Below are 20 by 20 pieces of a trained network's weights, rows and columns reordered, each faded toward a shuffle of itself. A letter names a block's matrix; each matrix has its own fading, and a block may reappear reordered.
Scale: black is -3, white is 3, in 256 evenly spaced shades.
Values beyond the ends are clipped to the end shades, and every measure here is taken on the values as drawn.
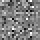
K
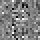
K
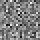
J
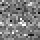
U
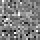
U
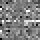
K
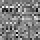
J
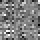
K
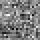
J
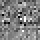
K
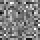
J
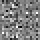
K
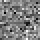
U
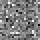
U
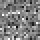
U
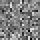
J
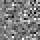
K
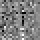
K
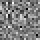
J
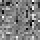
K
